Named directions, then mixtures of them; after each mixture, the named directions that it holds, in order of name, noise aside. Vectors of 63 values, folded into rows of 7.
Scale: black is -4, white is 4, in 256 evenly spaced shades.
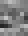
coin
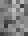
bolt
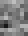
bolt, coin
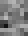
bolt, coin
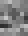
coin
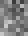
bolt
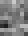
bolt, coin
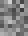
bolt, coin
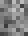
bolt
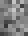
bolt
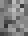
bolt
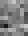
bolt, coin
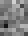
bolt, coin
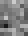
bolt, coin
